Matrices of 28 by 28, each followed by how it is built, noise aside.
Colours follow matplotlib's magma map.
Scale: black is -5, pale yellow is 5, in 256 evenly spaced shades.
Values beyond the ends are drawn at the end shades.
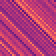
Toeplitz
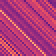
Toeplitz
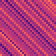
Toeplitz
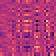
low rank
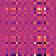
low rank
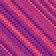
Toeplitz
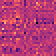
low rank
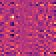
low rank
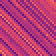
Toeplitz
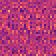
low rank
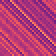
Toeplitz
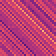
Toeplitz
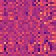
low rank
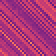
Toeplitz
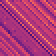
Toeplitz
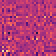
low rank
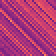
Toeplitz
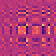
low rank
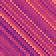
Toeplitz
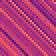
Toeplitz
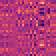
low rank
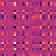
low rank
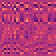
low rank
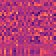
low rank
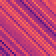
Toeplitz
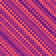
Toeplitz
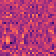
low rank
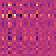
low rank
